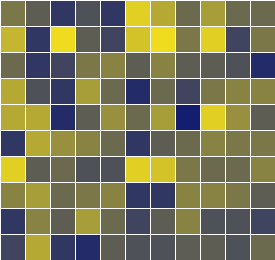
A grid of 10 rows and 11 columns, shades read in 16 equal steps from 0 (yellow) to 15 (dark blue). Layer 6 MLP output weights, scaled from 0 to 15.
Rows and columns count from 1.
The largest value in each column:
13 13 14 14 13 14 13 15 11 12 14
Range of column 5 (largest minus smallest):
7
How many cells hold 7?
13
